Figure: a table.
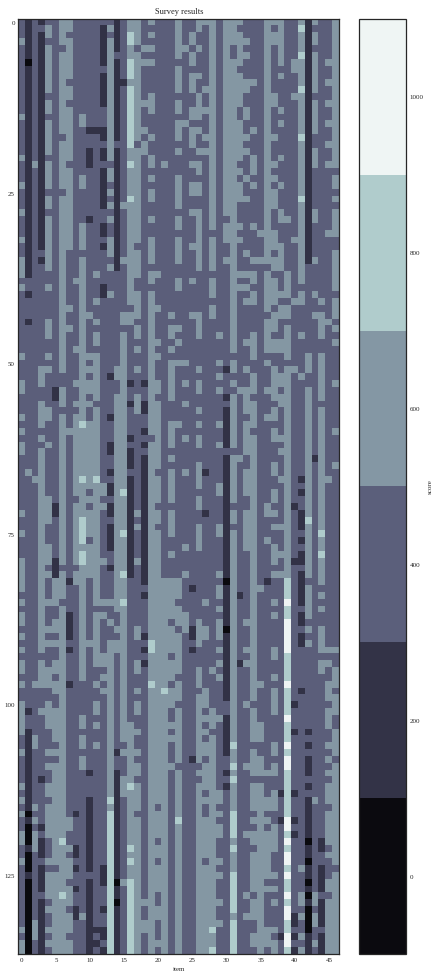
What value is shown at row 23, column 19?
600
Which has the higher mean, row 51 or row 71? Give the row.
51
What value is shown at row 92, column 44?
600
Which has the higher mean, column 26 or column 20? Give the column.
26
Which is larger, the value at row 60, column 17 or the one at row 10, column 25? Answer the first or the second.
the second
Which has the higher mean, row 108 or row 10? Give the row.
10
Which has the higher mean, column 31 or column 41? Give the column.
31
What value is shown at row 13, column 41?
600
